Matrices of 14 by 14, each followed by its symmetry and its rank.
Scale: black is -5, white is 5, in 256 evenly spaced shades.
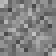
symmetric, full rank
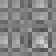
symmetric, rank two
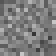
symmetric, full rank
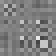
symmetric, rank three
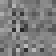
neither, rank three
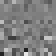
neither, rank three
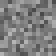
antisymmetric, full rank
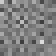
symmetric, rank two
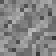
symmetric, full rank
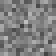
antisymmetric, full rank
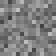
antisymmetric, full rank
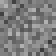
symmetric, full rank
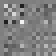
symmetric, rank three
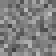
antisymmetric, full rank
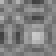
symmetric, rank two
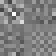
symmetric, rank three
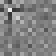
symmetric, rank three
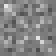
symmetric, rank three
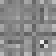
symmetric, rank two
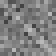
symmetric, full rank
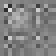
symmetric, rank two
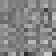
neither, rank three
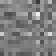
neither, rank three
